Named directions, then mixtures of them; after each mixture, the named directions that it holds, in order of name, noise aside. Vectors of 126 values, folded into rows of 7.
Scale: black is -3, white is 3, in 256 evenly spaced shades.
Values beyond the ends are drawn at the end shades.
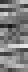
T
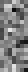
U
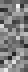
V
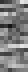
T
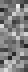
V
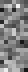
U, V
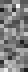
U, V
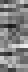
T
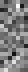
V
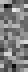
T, U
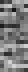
T, U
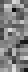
U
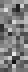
U, V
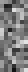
U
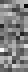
T, U, V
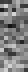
T, U, V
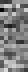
T, U, V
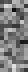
T, U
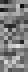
T, V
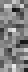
U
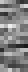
T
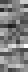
T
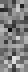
T, U, V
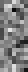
U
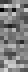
T, U, V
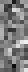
U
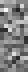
T, U, V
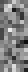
U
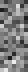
V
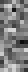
U, V
